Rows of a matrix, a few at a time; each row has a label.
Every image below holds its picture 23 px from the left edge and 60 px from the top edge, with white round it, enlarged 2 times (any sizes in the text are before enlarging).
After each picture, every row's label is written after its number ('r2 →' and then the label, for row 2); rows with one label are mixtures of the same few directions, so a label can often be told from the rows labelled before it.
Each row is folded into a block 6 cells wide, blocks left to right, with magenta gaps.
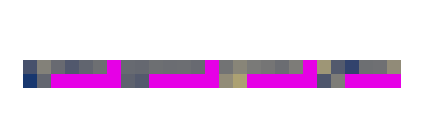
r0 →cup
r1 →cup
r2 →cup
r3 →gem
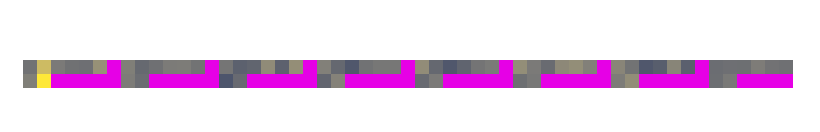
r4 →cup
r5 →cup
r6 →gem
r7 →gem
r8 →gem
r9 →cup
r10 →gem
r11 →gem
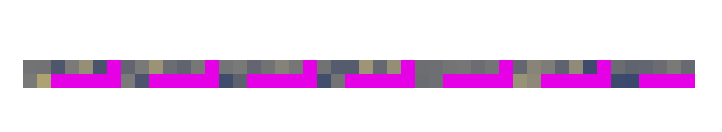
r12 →gem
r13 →gem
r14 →cup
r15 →gem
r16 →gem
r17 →gem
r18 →cup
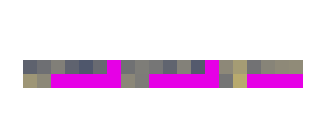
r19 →cup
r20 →gem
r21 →cup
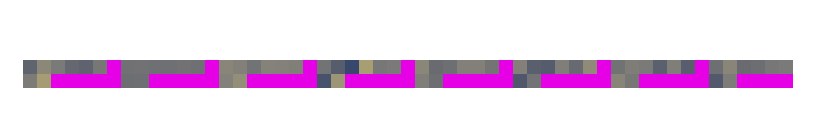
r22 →cup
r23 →cup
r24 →cup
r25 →gem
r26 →cup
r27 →gem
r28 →gem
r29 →cup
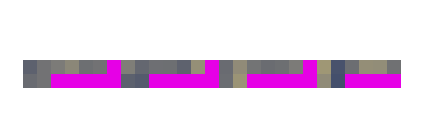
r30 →gem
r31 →gem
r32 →cup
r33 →cup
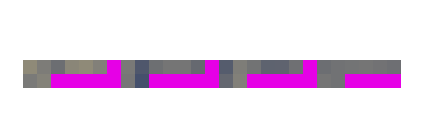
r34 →cup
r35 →cup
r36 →cup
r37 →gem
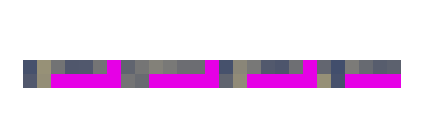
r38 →cup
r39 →gem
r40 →cup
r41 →cup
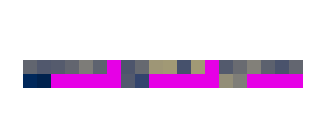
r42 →cup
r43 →gem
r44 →cup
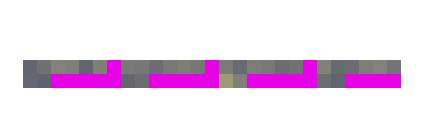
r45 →gem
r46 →cup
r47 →cup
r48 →cup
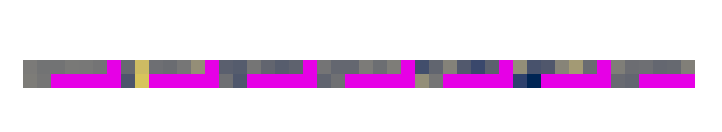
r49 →cup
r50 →cup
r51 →cup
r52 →gem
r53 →cup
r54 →cup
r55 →gem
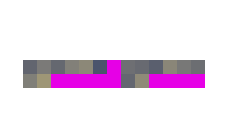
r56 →gem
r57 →gem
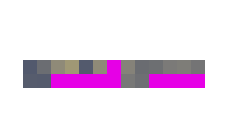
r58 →gem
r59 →cup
